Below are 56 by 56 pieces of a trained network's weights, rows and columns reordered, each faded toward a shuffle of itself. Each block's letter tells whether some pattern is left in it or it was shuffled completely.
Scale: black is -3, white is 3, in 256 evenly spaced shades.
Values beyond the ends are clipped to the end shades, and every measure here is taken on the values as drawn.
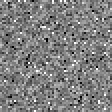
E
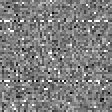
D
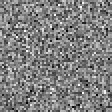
E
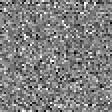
D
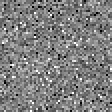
E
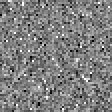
E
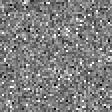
E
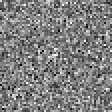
E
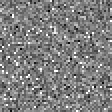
E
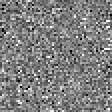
D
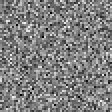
E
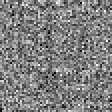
D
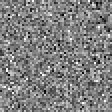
E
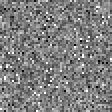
E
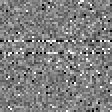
D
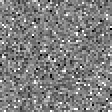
E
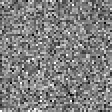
E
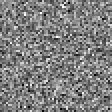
E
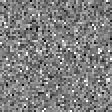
E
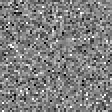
E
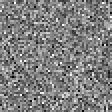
E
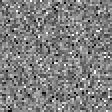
E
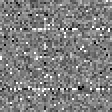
D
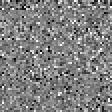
D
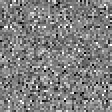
D
